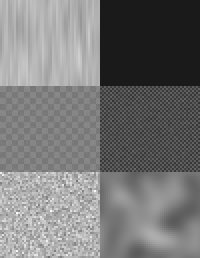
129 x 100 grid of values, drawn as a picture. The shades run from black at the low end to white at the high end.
The table splits into 3 rows of 2 panels. Panel 1,1: high, streaked downward, faint in contrast. Panel 1,2: very low, flat. Panel 2,1: middling, checkered, faint in contrast. Panel 2,2: low, checkered. Panel 3,1: high, fine-grained. Panel 3,2: middling, smooth.
